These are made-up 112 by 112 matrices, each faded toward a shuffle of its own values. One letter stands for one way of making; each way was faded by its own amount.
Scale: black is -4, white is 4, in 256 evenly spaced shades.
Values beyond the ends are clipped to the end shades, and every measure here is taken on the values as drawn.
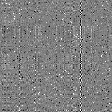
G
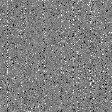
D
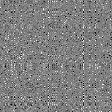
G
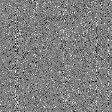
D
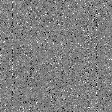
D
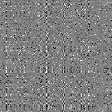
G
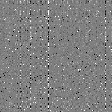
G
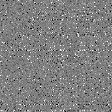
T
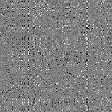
G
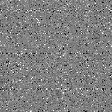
T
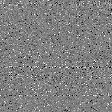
T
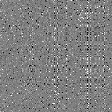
G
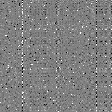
G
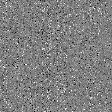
D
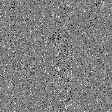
D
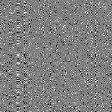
G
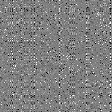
G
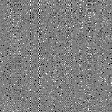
G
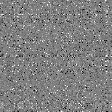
T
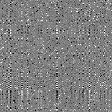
G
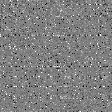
T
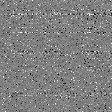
T
